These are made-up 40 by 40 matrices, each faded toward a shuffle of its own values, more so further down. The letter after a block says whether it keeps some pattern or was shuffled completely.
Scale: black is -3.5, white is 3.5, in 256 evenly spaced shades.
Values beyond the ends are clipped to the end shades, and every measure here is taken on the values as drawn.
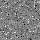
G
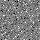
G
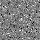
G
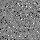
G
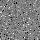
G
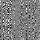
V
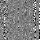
V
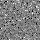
G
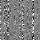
V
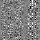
V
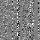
V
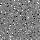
G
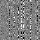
V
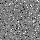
G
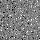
G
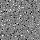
G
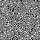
G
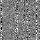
V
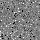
G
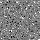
G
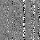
V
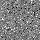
G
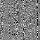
V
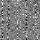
V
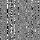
V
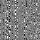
V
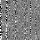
V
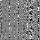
V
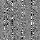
V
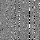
V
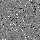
G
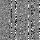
V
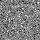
G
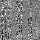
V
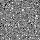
G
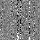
V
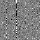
V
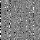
V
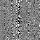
V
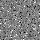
G
